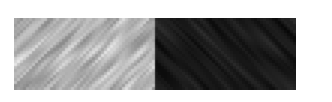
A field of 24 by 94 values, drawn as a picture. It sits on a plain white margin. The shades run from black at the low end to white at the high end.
The table splits into one row of 2 panels. Panel 1,1: high, slanting up to the right. Panel 1,2: very low, slanting down to the right, faint in contrast.
